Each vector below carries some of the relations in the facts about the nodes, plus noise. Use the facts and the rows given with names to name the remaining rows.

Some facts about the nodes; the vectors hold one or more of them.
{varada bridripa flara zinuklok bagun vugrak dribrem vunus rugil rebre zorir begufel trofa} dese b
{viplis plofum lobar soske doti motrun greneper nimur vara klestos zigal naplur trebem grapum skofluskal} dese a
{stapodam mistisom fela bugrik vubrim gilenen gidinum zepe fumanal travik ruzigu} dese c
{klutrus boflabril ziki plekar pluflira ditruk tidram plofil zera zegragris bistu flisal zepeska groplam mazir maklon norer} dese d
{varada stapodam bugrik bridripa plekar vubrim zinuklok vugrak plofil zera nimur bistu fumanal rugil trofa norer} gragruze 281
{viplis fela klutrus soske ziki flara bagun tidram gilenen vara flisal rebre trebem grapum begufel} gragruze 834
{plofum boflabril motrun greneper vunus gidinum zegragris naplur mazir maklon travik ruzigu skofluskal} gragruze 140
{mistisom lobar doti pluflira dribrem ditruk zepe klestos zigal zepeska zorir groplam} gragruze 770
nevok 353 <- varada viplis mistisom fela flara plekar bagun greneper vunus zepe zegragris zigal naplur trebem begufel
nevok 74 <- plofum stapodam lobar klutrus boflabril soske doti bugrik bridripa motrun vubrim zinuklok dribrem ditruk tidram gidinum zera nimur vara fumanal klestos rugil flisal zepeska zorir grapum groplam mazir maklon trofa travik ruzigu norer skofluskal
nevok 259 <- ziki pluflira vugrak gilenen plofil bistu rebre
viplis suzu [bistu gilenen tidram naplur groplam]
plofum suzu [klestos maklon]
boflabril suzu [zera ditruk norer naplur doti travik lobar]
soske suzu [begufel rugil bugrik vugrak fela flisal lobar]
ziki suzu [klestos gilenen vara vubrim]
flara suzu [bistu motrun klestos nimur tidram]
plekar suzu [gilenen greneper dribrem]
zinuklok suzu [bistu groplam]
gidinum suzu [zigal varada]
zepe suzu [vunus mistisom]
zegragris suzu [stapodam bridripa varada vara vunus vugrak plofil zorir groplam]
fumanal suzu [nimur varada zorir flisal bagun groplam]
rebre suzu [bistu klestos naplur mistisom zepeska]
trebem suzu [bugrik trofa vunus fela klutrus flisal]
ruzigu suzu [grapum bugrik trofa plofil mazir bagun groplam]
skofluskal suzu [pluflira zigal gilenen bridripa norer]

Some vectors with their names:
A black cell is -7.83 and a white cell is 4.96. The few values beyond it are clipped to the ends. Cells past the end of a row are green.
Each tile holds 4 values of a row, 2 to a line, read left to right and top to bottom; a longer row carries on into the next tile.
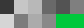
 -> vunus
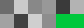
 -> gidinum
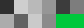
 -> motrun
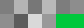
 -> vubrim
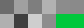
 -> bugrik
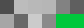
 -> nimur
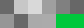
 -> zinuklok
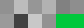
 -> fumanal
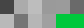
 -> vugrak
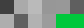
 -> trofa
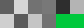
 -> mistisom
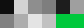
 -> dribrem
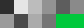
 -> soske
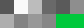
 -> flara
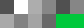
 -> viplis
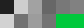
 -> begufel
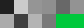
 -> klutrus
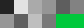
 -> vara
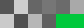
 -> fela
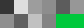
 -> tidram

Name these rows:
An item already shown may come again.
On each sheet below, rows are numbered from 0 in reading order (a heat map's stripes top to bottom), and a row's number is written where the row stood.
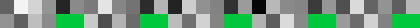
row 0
plofum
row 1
zepe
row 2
pluflira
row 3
ditruk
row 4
gilenen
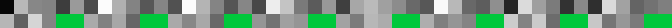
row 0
ditruk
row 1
viplis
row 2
viplis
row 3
rebre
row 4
bridripa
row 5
flara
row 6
zigal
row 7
bagun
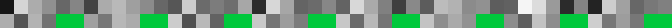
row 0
grapum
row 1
bridripa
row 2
fela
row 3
bagun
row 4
zegragris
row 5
varada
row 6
plofum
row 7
begufel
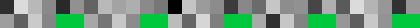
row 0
klestos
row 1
bistu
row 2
doti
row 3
ruzigu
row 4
maklon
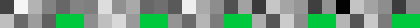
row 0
trebem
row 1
plekar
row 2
ziki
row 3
boflabril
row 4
lobar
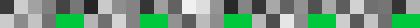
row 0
naplur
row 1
pluflira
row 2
plofum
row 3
travik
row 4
mistisom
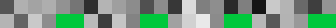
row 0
plofil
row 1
mazir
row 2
greneper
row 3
zorir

